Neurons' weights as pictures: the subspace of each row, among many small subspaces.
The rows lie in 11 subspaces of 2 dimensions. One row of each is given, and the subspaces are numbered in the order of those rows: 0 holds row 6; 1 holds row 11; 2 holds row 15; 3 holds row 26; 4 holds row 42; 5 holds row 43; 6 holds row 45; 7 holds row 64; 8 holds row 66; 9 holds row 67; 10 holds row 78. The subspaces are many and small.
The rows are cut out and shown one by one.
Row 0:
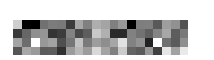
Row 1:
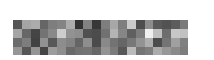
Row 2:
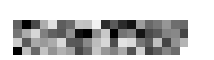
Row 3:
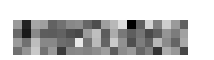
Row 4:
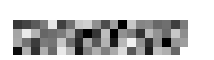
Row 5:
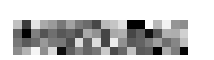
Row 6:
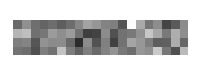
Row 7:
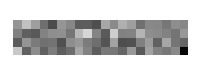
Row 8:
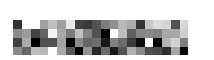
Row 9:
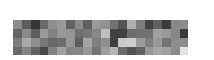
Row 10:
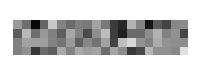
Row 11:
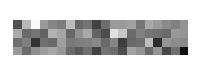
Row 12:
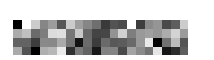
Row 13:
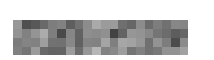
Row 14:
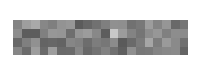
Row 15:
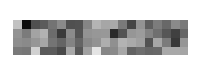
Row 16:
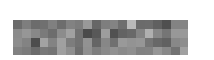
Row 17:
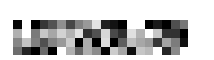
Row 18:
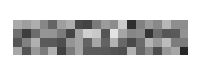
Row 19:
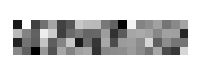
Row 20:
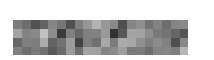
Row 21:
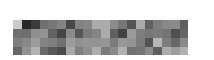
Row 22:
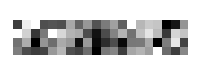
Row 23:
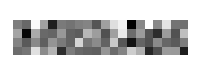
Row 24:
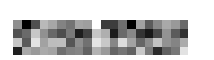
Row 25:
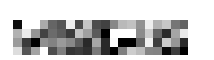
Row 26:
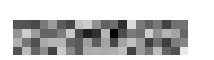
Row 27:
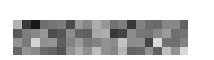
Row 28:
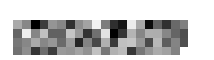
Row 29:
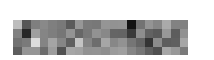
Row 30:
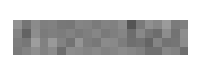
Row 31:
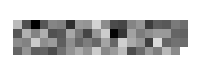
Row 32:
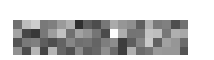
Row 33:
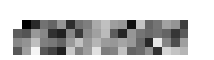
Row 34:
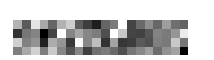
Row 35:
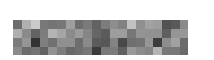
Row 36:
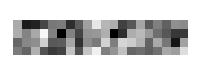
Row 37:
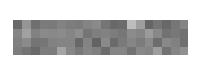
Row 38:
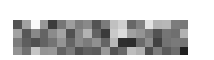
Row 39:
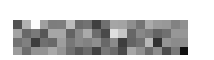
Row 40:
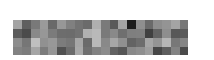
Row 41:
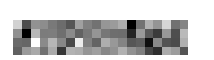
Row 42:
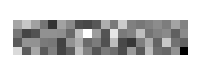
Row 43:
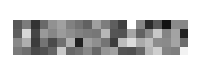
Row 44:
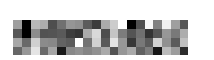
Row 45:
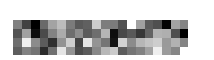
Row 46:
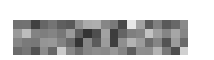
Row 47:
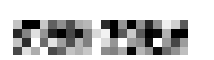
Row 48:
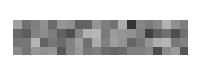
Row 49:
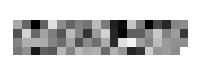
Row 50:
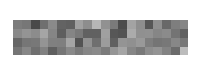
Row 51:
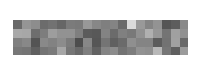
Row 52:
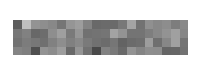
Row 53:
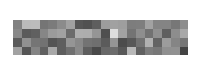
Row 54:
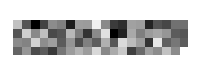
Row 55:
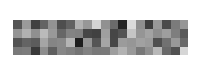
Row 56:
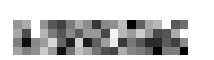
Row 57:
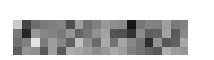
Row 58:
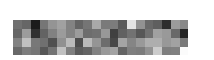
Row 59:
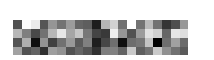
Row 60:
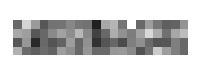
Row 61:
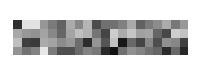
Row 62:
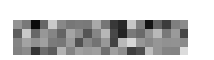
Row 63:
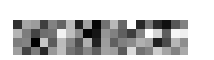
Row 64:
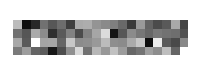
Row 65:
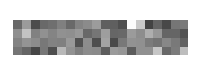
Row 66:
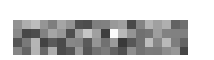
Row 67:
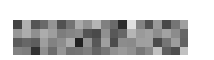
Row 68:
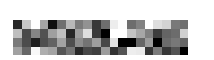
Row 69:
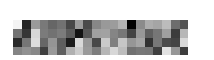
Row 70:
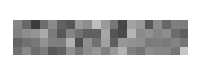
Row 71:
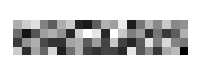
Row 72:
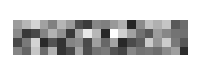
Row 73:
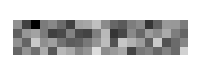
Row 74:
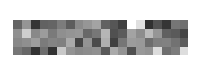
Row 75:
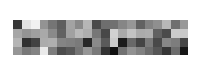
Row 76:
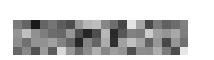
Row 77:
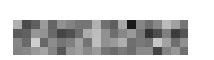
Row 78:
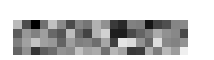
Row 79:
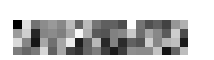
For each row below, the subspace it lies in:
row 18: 3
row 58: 6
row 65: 7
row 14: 8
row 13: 2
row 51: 0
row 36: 2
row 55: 9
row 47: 3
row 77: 3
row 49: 10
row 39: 1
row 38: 10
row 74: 7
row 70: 9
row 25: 5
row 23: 10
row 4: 4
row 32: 8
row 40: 4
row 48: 3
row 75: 6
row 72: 8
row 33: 9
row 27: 1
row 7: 4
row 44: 1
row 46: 0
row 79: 6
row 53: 3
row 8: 7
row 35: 0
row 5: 7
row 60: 4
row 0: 1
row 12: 9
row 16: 8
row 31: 1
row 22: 0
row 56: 6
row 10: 10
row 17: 7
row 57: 5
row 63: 8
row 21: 9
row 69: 6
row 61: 6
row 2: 4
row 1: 8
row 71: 3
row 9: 5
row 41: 5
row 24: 4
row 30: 5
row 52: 2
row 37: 7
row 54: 1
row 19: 2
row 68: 10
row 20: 2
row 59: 3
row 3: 1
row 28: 1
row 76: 0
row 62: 10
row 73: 0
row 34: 2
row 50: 9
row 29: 5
